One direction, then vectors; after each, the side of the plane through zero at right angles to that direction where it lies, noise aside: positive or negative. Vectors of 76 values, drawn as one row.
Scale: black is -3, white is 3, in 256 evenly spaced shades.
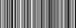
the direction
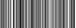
negative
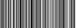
negative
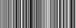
negative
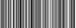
negative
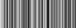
positive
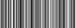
negative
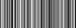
positive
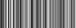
negative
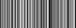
positive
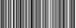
negative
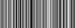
negative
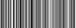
negative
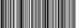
negative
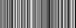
positive
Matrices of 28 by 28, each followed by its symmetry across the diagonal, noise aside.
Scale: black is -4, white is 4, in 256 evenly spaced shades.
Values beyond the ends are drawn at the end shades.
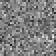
neither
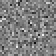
antisymmetric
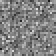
symmetric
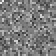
symmetric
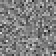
antisymmetric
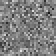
neither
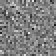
antisymmetric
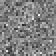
neither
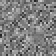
symmetric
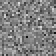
neither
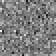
neither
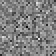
symmetric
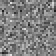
antisymmetric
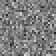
neither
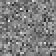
neither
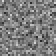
neither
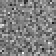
antisymmetric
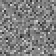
antisymmetric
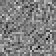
symmetric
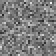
neither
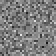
symmetric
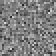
antisymmetric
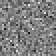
antisymmetric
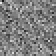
antisymmetric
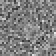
symmetric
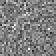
symmetric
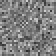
symmetric
